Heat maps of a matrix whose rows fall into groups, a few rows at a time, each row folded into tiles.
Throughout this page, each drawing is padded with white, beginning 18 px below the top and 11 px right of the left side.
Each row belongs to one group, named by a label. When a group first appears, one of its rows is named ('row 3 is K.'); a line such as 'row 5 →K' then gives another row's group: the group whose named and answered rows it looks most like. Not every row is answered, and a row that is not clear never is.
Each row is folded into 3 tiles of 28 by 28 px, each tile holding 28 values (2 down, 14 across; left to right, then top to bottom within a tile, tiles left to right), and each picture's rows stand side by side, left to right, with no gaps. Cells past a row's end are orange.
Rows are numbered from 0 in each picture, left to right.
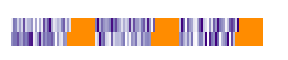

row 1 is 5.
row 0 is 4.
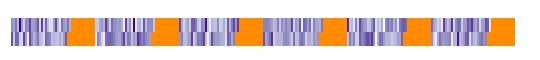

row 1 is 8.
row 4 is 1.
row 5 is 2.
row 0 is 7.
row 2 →1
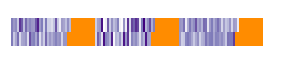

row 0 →7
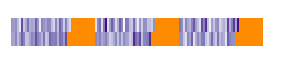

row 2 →1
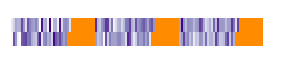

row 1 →8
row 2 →5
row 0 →8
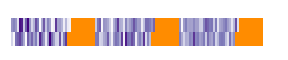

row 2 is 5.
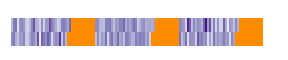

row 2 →7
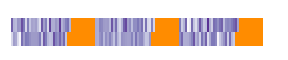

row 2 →2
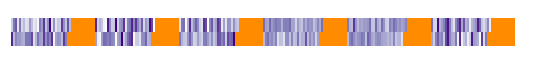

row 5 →5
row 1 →2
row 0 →4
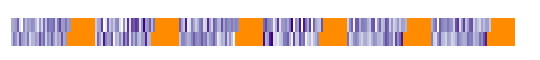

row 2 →2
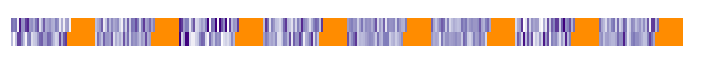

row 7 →1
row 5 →8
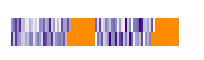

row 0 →4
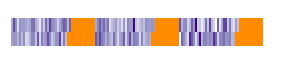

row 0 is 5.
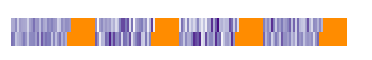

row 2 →4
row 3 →7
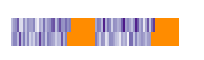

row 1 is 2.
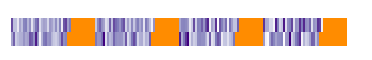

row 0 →1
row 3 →2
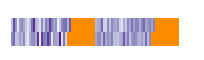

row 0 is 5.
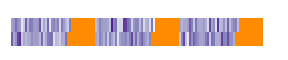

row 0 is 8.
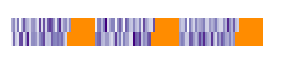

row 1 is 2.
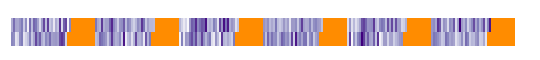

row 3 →4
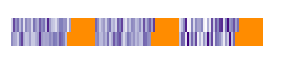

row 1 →1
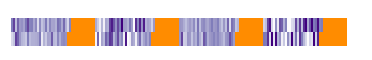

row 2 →1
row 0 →5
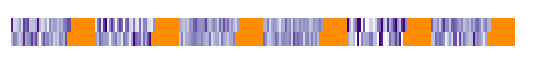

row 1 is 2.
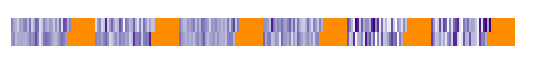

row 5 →1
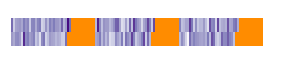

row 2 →8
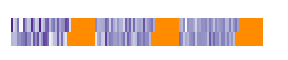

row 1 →8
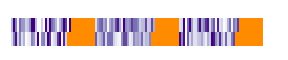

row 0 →5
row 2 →4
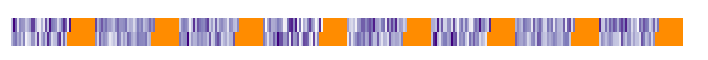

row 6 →1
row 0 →5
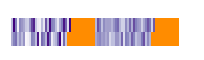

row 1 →5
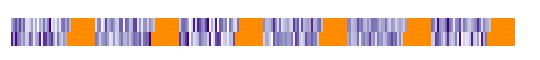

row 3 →8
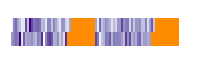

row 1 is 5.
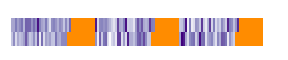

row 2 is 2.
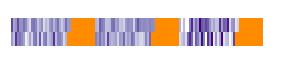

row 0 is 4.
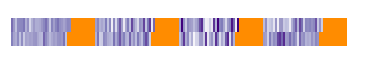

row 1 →1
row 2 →5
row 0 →8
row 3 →4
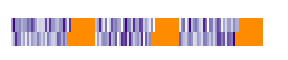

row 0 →5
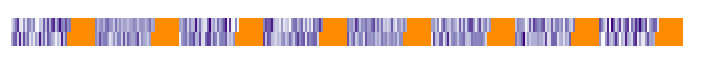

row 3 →4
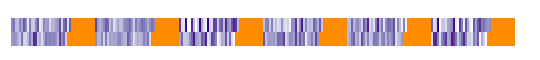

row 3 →4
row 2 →2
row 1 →8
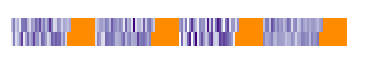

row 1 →8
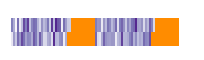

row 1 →2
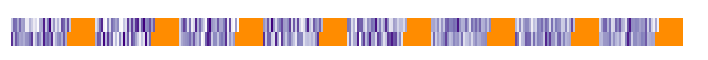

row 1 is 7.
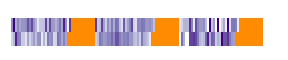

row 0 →5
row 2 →8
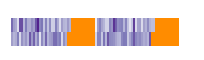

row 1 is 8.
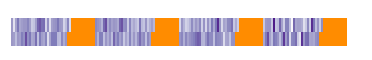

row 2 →4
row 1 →7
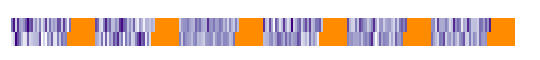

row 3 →2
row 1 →7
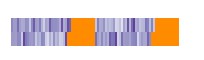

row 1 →4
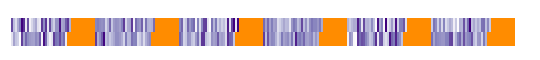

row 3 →4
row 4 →8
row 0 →8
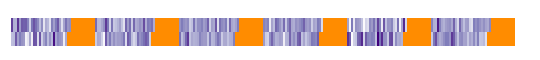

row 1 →8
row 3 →2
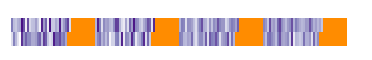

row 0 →8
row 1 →5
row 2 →5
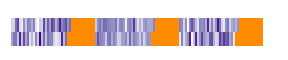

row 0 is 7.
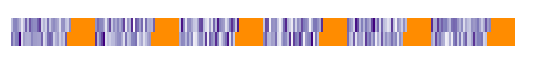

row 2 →5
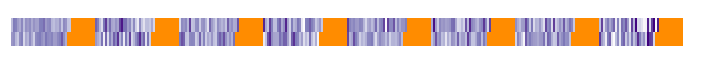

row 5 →5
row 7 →1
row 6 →8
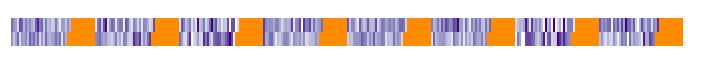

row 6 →8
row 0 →7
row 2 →1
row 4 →2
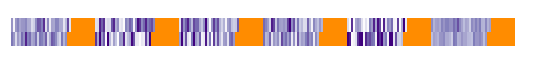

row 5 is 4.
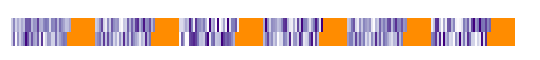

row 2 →8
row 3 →5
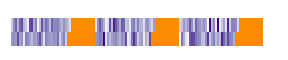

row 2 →8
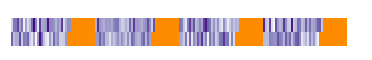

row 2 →7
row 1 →5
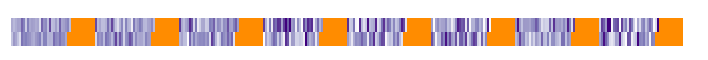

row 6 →5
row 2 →8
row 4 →2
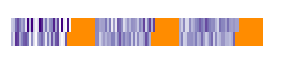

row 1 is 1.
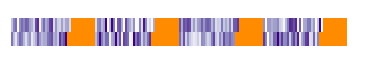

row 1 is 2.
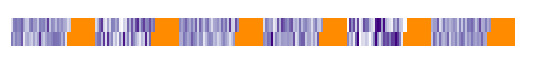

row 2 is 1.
